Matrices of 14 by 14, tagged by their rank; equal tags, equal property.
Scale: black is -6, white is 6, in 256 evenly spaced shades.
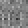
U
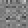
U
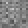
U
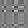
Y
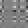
Y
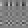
Y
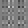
Y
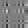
Y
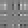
Y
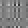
Y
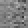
U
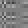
Y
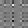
Y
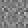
U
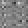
U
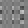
Y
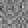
U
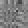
U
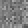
U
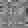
U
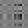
Y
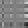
Y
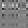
Y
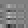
Y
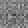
U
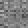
U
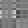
Y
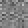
U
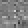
U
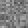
U
